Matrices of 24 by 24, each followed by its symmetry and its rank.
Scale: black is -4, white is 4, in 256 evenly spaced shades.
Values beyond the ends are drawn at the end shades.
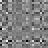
neither, rank two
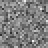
neither, full rank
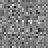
neither, rank five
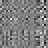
neither, rank three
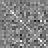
symmetric, rank five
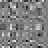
neither, rank three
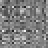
neither, rank three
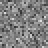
neither, full rank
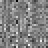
neither, rank five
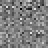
neither, rank five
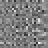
neither, rank five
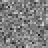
neither, full rank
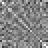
symmetric, rank five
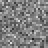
neither, full rank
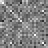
symmetric, rank five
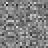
neither, rank five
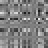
neither, rank two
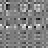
neither, rank two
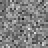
neither, full rank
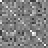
symmetric, rank five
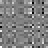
neither, rank two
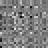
neither, rank three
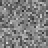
neither, full rank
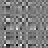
neither, rank two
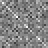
symmetric, rank five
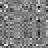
neither, rank three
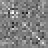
symmetric, rank five
